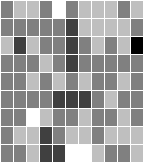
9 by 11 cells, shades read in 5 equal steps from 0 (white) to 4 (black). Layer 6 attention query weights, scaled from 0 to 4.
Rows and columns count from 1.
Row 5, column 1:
2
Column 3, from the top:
1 2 1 2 1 2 0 1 1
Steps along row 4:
same same down up up down same same same same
